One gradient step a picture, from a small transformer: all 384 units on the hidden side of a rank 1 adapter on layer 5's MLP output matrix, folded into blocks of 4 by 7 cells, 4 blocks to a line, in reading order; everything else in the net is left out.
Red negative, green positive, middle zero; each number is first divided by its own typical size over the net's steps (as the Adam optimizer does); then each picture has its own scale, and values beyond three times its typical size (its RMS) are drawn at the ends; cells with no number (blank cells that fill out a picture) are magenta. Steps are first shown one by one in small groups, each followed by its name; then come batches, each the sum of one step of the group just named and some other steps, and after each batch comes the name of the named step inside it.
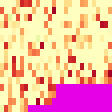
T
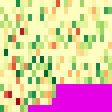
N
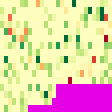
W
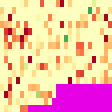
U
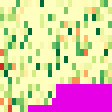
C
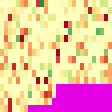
C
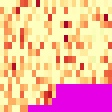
T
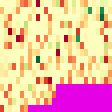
W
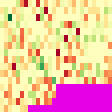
N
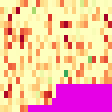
U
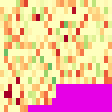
N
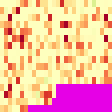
U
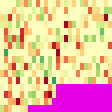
N
